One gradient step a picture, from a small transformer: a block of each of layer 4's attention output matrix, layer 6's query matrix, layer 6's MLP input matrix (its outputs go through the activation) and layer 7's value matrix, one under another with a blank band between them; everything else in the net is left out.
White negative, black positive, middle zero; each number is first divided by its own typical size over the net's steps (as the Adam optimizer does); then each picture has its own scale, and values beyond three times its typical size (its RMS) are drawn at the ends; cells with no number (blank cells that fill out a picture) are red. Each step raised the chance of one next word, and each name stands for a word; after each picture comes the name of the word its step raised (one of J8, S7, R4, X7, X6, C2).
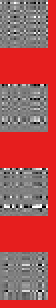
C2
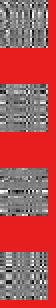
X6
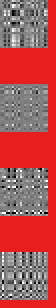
X6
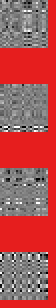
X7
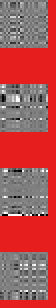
C2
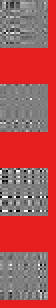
C2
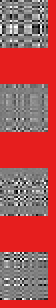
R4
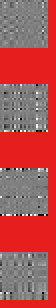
C2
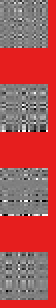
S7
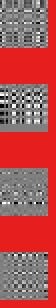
X7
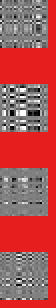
R4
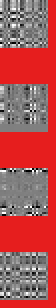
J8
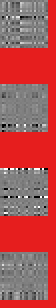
C2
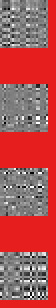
J8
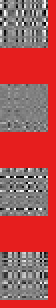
X6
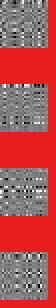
X7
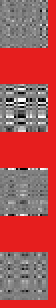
S7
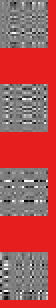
C2
